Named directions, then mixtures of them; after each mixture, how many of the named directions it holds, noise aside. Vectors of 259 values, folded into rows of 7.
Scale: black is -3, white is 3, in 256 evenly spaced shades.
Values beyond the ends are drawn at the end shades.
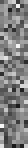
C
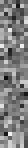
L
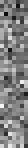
one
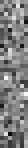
one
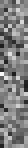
two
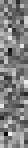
two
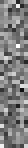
one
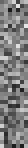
one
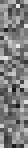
one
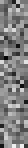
one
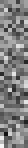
two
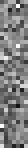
one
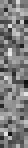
two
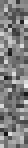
two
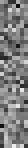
one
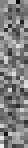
two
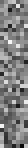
one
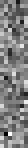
two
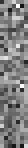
two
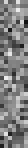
two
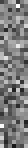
one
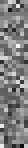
one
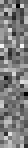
one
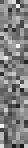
one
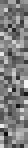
two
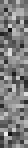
two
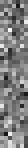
one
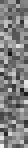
two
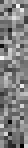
two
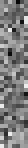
two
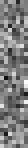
two
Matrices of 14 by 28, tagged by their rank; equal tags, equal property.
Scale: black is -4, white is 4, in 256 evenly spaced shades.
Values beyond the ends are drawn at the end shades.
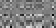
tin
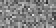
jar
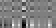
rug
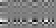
rug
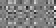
tin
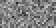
jar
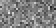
jar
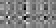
tin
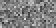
jar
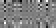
tin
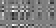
tin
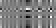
rug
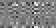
tin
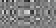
tin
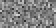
jar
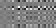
rug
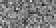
jar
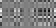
rug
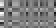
rug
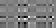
rug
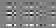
rug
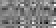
tin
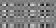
rug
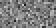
jar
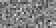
jar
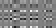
rug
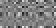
tin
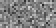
jar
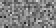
jar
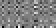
tin
